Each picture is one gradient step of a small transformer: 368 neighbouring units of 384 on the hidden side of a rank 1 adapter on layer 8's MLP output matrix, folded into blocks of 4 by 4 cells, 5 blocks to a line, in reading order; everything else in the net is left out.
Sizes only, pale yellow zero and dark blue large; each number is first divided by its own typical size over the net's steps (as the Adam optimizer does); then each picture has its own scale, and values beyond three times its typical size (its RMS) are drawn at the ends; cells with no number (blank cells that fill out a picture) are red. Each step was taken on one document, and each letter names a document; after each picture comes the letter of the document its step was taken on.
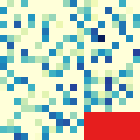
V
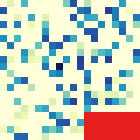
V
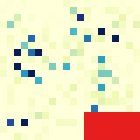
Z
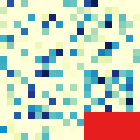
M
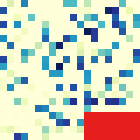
V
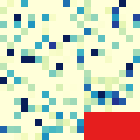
V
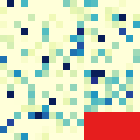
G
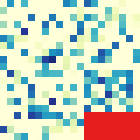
M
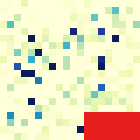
Z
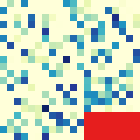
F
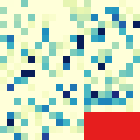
F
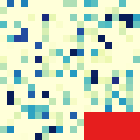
M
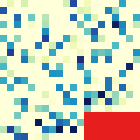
V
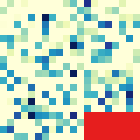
M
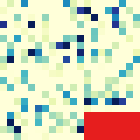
V
